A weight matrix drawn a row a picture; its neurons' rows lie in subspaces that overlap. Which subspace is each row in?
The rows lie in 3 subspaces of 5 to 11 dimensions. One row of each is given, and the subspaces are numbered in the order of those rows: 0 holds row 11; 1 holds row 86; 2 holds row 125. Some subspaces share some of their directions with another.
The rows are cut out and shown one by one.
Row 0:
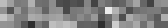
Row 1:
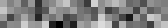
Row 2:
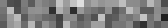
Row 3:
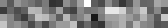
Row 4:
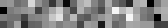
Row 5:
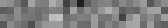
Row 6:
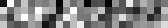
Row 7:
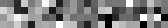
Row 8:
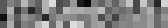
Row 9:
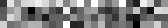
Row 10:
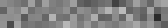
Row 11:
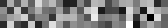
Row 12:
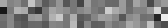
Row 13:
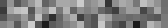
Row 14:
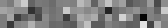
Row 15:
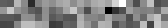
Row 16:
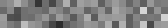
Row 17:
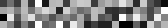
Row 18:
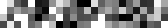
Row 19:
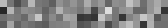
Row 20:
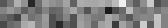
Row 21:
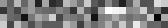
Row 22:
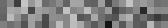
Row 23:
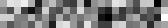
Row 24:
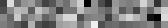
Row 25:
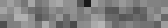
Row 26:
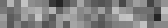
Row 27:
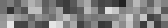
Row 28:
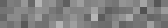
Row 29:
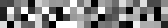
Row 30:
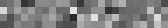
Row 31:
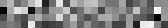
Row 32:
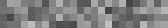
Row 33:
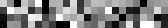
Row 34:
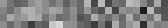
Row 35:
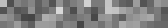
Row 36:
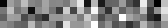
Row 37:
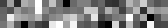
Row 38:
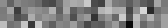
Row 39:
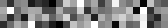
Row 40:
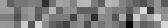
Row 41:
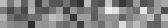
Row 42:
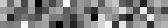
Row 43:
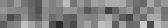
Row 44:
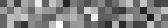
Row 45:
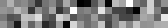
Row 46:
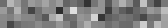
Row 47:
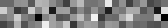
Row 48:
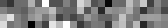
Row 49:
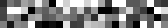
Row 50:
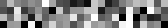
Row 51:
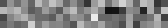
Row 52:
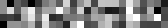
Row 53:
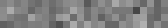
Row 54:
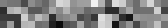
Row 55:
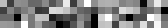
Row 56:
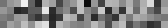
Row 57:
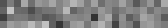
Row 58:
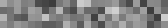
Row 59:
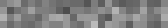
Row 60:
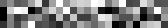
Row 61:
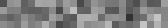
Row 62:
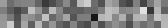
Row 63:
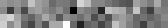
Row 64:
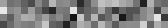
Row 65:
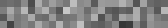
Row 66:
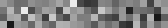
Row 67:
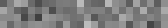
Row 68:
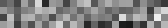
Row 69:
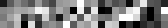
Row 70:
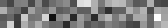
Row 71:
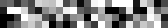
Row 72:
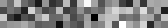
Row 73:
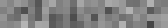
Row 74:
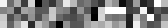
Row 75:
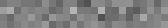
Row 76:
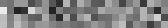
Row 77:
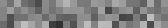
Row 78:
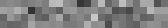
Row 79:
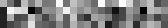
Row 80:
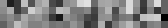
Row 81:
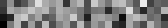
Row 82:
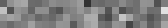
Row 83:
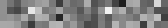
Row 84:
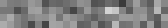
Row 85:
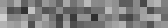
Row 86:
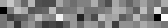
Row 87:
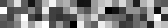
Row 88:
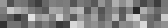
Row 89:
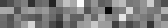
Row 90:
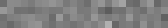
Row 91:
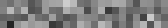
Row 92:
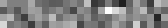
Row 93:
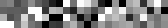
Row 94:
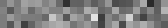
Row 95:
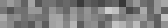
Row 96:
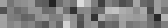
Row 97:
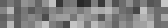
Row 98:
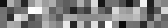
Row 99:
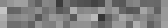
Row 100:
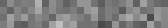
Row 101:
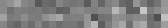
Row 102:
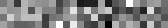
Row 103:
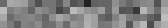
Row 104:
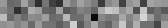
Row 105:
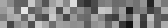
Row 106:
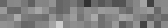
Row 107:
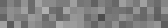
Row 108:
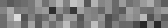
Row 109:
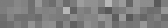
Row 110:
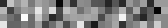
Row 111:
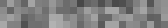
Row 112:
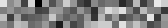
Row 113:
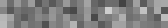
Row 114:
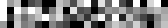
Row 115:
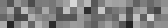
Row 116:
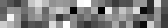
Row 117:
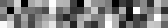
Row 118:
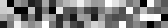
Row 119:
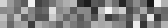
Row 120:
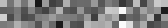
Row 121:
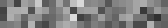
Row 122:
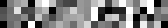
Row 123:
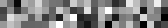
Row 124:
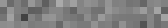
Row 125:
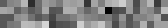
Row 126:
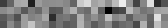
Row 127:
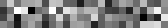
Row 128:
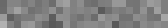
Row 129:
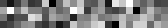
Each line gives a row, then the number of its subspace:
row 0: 2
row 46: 2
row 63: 2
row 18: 0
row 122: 0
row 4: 1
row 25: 0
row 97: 2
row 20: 0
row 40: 0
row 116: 2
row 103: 1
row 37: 0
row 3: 0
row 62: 0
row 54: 1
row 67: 1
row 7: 2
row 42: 0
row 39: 2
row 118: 1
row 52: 2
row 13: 1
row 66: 0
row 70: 0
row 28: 0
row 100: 0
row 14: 1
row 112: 0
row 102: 1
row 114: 2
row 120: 0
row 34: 2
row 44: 0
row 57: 2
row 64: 2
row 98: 1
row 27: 0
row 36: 2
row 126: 0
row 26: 1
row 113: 1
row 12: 1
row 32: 2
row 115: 0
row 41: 1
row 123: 2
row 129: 2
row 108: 1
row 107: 0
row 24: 1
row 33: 2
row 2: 1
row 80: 1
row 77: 0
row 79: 1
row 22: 1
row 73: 2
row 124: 1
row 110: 1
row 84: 0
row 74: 0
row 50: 0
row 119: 0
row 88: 2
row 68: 0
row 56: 2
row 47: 1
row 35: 1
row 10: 0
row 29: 0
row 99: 1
